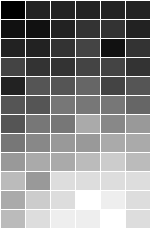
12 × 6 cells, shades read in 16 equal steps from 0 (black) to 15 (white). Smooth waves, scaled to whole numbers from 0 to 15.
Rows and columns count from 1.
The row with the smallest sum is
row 1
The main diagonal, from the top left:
0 1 3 4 4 6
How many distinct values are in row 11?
5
